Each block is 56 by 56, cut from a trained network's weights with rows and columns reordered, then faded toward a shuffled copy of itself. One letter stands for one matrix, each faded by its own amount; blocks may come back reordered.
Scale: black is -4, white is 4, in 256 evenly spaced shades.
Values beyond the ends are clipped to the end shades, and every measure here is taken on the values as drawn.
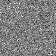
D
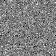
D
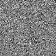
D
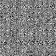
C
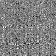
C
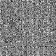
C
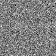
D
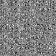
C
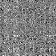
C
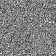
D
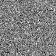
D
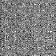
C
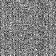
C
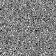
D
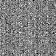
C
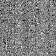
C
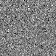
D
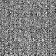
C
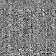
C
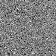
D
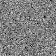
D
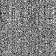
C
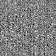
C
